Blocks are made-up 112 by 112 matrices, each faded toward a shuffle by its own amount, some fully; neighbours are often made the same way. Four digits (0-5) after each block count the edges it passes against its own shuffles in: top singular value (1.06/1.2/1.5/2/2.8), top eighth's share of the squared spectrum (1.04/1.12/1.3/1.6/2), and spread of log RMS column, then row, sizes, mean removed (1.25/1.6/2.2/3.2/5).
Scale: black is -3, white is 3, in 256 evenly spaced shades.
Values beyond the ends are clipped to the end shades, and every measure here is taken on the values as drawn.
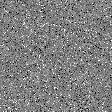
2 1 0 0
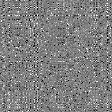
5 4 3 2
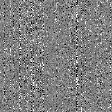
2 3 4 0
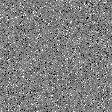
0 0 1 0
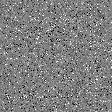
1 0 1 0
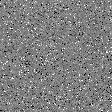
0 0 0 0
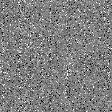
1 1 2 0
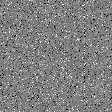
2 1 0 0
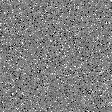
1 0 0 0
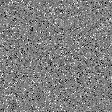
3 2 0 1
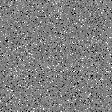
3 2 0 1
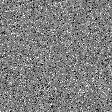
0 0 0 0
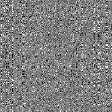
4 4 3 2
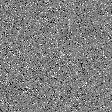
1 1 0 0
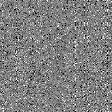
4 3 3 1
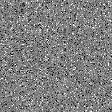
3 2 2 0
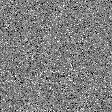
0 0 0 0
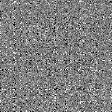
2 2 3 3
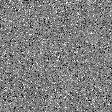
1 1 0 1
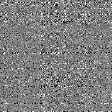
2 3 3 4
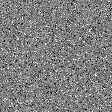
0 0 0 0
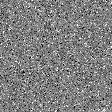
0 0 0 0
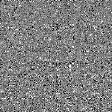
1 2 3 3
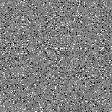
4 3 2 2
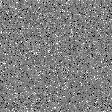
3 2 0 1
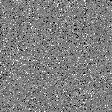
3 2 1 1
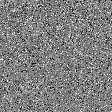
2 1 0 0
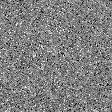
2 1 0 0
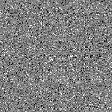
4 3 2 2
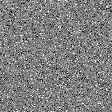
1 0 0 0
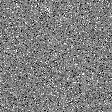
1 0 0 0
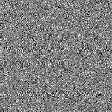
4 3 1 2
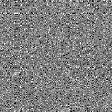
4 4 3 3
